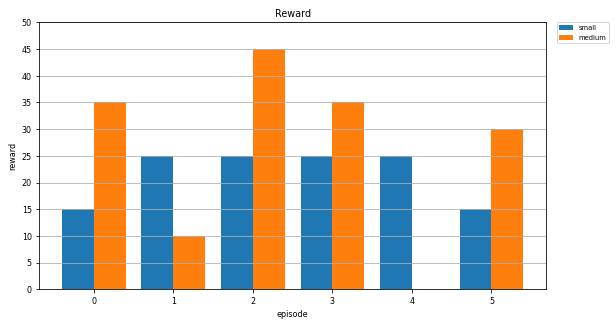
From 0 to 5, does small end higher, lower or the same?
the same
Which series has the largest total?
medium
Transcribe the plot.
Title: Reward
x-axis: episode, ticks 0 1 2 3 4 5
y-axis: reward, ticks 0 5 10 15 20 25 30 35 40 45 50
Legend: small, medium
Values:
small: 15 25 25 25 25 15
medium: 35 10 45 35 0 30
